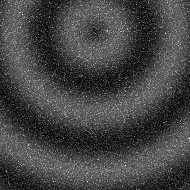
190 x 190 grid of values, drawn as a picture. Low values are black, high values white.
Seam: none. Slope: none. Odd rows or columns: none. Rings: centred on the top middle.
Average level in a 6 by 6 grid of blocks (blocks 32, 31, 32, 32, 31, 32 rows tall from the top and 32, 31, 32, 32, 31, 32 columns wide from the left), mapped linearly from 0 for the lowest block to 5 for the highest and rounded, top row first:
505505
505505
330033
035530
510015
145541
